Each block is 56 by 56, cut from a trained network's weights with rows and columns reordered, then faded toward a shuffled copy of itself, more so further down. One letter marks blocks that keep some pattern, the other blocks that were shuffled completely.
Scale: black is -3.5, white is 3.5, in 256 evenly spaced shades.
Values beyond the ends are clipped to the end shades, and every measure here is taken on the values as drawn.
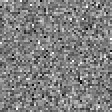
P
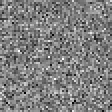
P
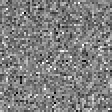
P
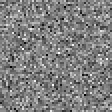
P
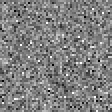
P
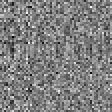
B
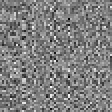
B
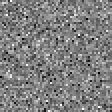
P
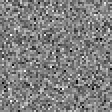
P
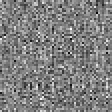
B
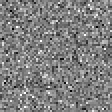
P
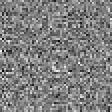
B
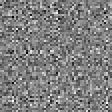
B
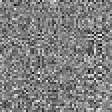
B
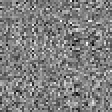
B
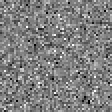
P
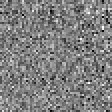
B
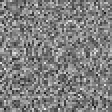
B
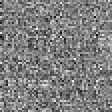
B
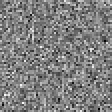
P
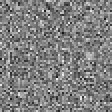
B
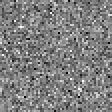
P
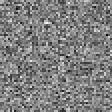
B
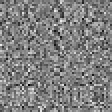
B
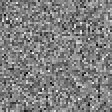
P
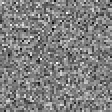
P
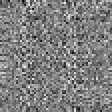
B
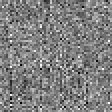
B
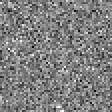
P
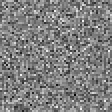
P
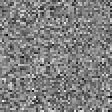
B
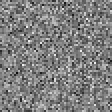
P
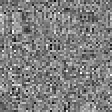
B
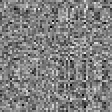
B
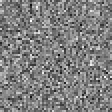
B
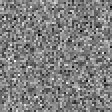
P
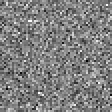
P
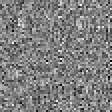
B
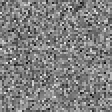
P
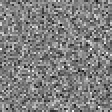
P
